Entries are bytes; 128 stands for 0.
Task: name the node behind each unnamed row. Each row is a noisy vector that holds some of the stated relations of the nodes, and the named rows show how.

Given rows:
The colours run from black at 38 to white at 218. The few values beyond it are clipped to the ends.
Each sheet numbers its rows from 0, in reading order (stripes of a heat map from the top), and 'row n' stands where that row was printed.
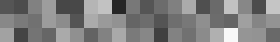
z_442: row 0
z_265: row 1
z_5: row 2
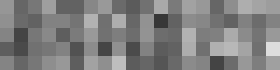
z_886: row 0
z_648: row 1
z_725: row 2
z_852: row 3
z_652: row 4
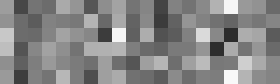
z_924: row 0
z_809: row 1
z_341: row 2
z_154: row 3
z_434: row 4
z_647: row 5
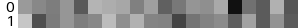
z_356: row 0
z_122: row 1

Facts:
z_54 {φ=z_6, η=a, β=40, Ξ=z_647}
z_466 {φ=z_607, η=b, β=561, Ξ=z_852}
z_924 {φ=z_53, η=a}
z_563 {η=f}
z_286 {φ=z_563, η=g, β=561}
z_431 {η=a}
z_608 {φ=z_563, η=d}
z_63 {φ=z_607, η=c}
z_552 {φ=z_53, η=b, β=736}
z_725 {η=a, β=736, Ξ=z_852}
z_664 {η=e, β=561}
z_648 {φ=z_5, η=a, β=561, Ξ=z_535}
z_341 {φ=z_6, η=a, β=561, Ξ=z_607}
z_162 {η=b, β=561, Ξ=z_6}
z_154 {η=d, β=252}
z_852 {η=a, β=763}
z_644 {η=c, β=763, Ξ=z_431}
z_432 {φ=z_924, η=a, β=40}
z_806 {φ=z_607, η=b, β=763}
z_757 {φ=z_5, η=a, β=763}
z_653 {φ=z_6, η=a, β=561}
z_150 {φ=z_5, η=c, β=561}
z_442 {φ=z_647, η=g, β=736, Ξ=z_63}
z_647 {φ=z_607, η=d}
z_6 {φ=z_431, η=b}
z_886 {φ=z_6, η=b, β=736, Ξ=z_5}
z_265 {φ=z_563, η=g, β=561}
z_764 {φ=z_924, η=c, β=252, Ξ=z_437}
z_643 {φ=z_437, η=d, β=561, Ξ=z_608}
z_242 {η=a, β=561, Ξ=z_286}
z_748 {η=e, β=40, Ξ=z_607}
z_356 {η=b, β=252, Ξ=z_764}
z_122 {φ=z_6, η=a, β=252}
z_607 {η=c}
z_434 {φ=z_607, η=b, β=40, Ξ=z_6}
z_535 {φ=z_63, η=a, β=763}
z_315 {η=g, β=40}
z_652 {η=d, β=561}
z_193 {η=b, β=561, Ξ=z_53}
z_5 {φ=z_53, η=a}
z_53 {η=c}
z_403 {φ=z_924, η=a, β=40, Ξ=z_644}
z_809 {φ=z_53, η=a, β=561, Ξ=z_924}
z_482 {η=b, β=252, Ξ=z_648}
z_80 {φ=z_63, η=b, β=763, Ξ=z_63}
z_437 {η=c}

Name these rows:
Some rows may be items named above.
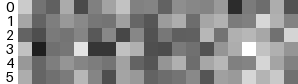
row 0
z_482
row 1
z_434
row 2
z_852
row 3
z_437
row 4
z_434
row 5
z_6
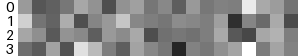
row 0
z_563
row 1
z_482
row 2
z_162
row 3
z_431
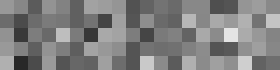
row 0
z_193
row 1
z_757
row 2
z_53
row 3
z_193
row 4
z_403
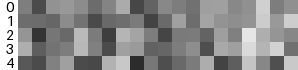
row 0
z_315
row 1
z_806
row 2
z_53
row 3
z_6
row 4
z_442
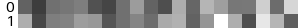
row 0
z_644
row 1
z_748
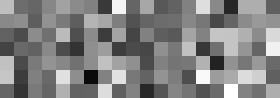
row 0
z_341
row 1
z_466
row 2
z_535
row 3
z_80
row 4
z_764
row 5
z_607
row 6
z_63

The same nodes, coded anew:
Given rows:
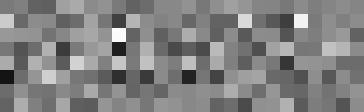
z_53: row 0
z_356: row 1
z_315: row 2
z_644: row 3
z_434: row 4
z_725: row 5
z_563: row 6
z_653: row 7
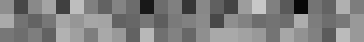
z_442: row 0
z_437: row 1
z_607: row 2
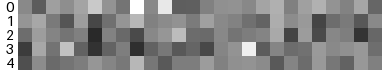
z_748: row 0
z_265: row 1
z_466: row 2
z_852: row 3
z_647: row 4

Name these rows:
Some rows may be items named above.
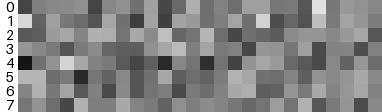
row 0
z_122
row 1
z_482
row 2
z_403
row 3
z_193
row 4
z_725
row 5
z_806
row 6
z_757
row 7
z_150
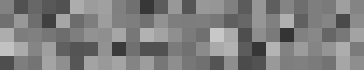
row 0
z_63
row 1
z_150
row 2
z_6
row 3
z_535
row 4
z_431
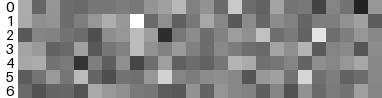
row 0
z_162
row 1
z_315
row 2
z_154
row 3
z_664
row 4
z_806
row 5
z_341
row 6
z_63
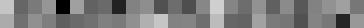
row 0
z_80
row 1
z_162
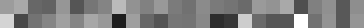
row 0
z_664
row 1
z_764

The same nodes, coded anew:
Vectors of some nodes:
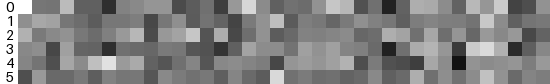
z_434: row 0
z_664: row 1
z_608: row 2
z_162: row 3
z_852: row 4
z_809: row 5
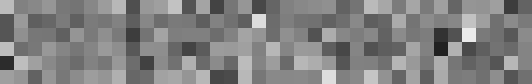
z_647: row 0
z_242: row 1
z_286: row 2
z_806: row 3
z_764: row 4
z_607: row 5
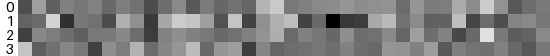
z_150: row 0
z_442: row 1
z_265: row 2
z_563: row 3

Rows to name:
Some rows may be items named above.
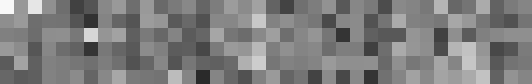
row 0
z_748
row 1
z_193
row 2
z_757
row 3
z_466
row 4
z_150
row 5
z_725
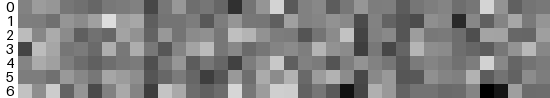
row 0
z_664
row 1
z_535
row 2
z_315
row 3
z_122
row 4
z_664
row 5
z_644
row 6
z_80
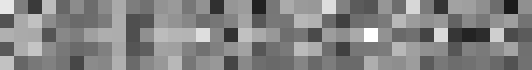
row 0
z_6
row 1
z_154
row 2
z_63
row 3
z_154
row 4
z_563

